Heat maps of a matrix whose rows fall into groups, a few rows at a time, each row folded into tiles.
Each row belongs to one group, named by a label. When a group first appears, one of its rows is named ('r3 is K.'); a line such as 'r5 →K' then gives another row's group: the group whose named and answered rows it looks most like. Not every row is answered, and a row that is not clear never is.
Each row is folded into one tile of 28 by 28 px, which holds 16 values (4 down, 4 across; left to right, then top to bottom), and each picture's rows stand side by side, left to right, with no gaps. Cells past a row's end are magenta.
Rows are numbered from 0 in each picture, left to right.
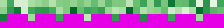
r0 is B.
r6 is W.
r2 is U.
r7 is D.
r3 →D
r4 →U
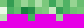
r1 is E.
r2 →D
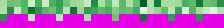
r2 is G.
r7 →W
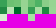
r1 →G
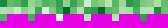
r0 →W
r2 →D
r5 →U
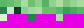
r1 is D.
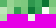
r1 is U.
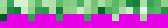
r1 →B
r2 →E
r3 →U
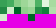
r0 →G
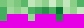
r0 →E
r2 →E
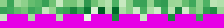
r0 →D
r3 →G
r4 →E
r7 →B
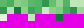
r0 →G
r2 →B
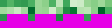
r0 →W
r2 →B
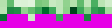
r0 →B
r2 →U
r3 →B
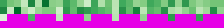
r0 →G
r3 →D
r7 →U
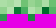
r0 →U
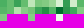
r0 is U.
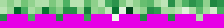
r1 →U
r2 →B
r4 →G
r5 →B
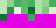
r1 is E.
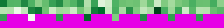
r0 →W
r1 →D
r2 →W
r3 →B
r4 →G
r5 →U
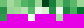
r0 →E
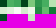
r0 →W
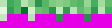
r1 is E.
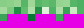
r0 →U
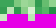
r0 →G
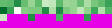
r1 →B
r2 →E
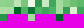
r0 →U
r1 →D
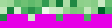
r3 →U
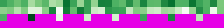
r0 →W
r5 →W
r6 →W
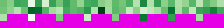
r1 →D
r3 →G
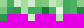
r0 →B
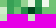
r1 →D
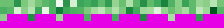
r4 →U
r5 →W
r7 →U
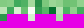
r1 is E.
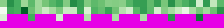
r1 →W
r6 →W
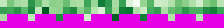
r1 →G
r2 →B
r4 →B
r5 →B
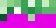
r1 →D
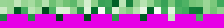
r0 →U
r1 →U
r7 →E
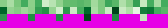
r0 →E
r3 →E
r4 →E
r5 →D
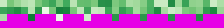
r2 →D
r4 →B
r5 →B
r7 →B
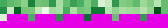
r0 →G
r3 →B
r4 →W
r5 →U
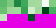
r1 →U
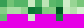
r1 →D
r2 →E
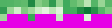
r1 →W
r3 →D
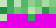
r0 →D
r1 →U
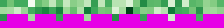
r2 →E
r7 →E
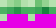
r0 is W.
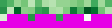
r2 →U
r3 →D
